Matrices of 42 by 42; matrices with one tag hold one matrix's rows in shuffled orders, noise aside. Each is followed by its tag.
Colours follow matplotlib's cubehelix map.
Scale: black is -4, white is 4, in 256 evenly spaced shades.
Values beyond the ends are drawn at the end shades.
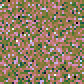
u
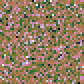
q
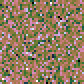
q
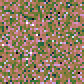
q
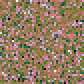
u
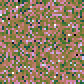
u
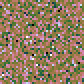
q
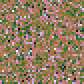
u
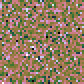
q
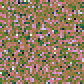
u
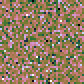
q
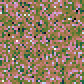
u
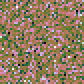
u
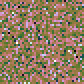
u
